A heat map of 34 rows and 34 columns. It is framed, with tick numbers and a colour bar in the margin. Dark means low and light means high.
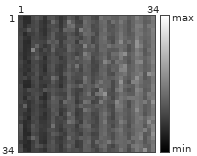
Slope: up to the right. Stripes: upright, repeating 8 times. Histogram: bell-shaped.
